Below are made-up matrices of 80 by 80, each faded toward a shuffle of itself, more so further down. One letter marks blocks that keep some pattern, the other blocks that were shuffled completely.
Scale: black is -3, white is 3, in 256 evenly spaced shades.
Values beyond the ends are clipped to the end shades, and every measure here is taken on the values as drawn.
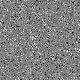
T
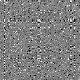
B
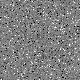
T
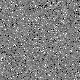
T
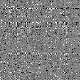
B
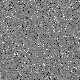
T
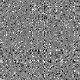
B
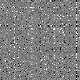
B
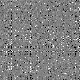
B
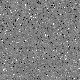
T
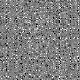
B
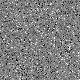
T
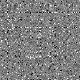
B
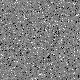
T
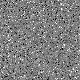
T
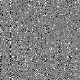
B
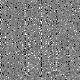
B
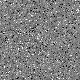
T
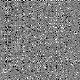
B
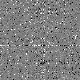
B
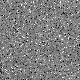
T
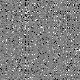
B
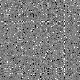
B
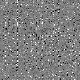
B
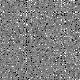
B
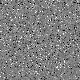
T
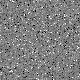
T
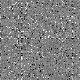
B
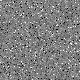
T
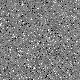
T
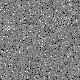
T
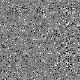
B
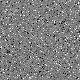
T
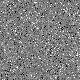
T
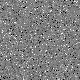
T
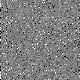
B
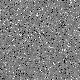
T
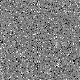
B
